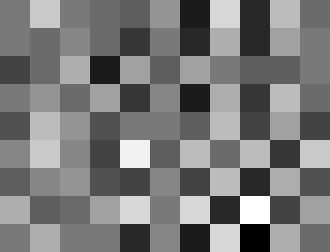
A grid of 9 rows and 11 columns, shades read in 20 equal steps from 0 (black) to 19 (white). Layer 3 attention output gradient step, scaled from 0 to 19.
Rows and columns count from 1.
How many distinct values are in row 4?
9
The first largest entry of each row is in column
8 8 3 10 2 5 8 9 8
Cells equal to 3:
6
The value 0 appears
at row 9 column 9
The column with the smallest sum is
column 9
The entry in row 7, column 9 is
3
